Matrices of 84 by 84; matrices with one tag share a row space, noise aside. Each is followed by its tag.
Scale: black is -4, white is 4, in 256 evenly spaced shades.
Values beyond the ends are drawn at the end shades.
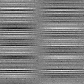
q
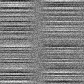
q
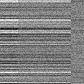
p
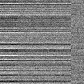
p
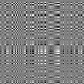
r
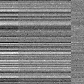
p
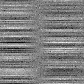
q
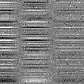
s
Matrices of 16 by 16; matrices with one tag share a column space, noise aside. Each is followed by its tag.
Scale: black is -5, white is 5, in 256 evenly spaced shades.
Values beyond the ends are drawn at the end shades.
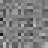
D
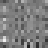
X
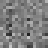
D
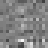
X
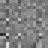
D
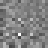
D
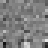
X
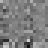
X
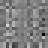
D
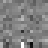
X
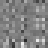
X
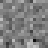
X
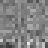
X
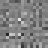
D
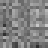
D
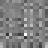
D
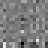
X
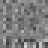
X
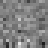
X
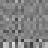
X
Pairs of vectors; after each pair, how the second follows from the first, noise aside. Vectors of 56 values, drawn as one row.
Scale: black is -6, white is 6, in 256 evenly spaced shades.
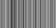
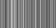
negated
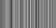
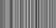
copied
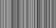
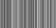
negated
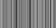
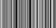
scaled up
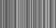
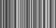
scaled up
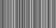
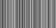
copied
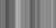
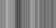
negated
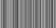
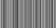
copied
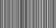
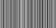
negated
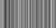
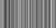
copied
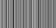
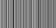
copied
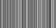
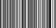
scaled up
